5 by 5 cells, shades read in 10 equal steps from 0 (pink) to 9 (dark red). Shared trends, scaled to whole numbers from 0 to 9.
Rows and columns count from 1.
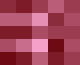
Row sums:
31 21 33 22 35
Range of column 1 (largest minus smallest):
5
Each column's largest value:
9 8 6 9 6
